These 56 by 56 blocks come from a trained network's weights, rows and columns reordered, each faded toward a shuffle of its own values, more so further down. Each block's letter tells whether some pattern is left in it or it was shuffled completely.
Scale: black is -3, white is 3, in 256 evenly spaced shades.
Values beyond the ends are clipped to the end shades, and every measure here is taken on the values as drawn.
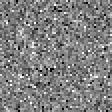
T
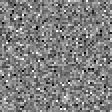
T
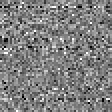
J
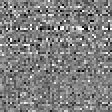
J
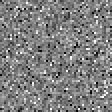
T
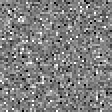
T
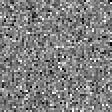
T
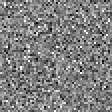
T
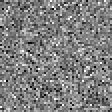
T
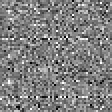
J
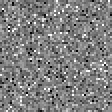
T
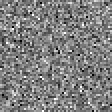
T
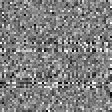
J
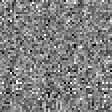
J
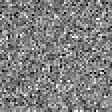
T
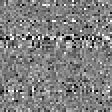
J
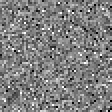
T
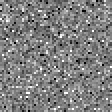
T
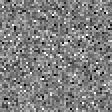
T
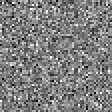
J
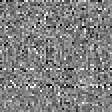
J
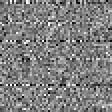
J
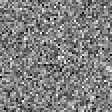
T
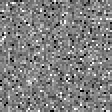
T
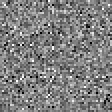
J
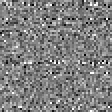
J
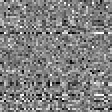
J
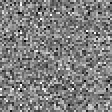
J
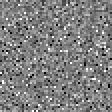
T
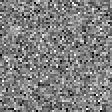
T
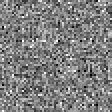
J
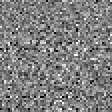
J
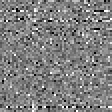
J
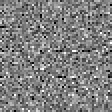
J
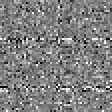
J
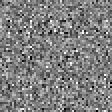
J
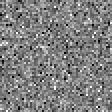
T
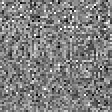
J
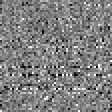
J
